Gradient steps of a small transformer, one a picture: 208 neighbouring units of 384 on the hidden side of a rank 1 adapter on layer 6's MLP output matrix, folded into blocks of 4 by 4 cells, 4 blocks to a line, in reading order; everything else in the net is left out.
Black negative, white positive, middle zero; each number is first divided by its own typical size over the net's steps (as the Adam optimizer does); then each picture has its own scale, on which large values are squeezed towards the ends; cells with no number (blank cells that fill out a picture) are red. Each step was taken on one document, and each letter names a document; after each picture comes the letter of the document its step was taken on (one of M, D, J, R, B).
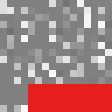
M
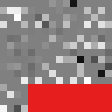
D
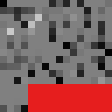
M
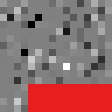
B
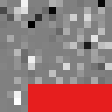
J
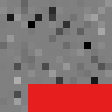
J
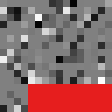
D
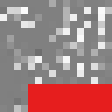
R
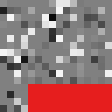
D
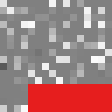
M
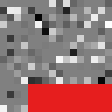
D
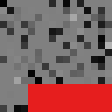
M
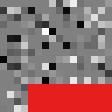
D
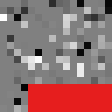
R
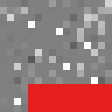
J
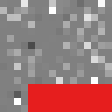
J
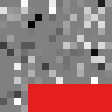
J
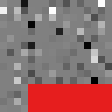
J
